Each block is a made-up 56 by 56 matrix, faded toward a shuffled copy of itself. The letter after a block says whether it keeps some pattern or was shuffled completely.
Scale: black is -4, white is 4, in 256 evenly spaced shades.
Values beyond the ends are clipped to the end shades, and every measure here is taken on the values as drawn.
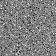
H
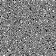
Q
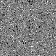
Q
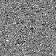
Q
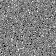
H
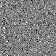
Q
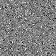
Q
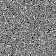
H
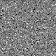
Q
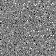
Q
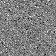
H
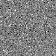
Q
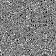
Q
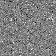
Q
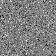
H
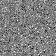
H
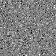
Q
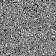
Q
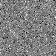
H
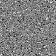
Q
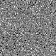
Q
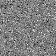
H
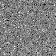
Q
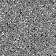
H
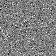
H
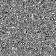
Q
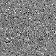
Q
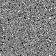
H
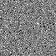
Q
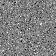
H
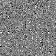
Q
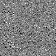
Q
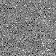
Q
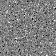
H
